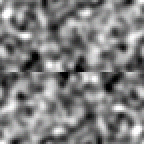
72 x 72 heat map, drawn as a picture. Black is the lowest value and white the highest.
Symmetry: a half turn. Grain: blotchy. Slope: none. Histogram: bell-shaped.
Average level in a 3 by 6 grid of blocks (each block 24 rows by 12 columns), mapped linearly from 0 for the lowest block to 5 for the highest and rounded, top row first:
3 2 1 2 5 4 / 1 0 2 2 0 1 / 4 5 2 1 2 3
